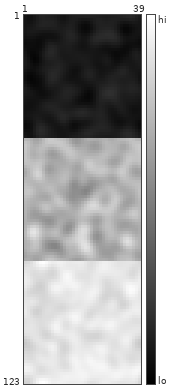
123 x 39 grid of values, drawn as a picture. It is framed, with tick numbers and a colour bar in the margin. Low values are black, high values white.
The table splits into 3 rows of 1 panel. Panel 1,1: very low, blotchy, faint in contrast. Panel 2,1: high, blotchy. Panel 3,1: very high, blotchy, faint in contrast.
